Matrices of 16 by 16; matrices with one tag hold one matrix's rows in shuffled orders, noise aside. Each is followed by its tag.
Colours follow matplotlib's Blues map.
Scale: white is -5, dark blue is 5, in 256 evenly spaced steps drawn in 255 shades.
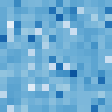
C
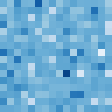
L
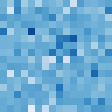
C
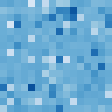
C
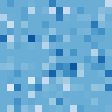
C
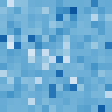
C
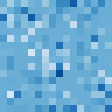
C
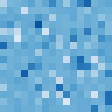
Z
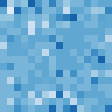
C
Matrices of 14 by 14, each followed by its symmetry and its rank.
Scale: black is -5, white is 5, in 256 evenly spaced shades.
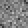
symmetric, full rank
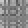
neither, rank two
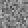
neither, full rank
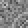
symmetric, full rank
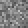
neither, full rank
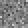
neither, full rank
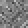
symmetric, full rank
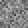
symmetric, full rank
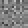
neither, rank three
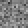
neither, full rank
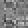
neither, rank three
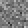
neither, full rank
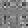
neither, rank three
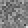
symmetric, full rank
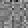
neither, rank three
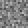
neither, full rank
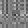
neither, rank two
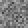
symmetric, full rank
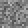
neither, full rank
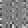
neither, rank two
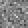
symmetric, full rank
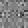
neither, rank three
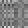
neither, rank two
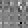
neither, rank two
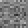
neither, rank three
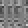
neither, rank two
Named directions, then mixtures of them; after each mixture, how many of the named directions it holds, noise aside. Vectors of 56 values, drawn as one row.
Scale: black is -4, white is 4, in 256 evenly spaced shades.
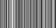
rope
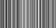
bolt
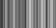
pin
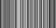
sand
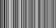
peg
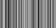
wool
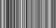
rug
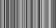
two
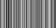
two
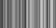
one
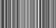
one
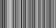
two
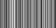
two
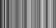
three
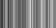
one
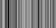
two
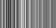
two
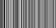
one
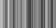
one
